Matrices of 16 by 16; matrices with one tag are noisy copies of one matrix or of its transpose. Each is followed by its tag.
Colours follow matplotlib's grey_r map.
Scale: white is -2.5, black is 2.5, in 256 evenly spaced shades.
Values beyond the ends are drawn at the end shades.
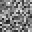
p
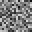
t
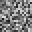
p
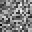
p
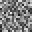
t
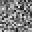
p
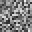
p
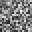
p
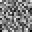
t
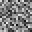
t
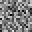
t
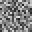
t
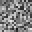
p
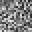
p
